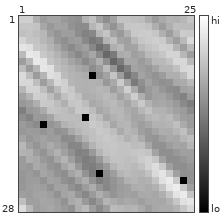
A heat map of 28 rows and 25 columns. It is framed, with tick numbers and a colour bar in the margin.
Slope: none. Lone odd cells: 5, each lower than its neighbours. Histogram: skewed, a long tail of low values. Grain: diagonal, down to the right.
